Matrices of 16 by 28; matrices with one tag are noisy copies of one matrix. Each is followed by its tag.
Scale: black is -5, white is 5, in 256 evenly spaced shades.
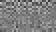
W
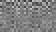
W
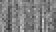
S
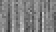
S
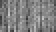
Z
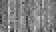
Z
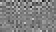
W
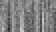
S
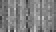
Z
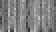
Z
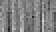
S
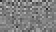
W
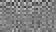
W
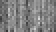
Z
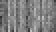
Z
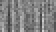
S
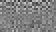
W
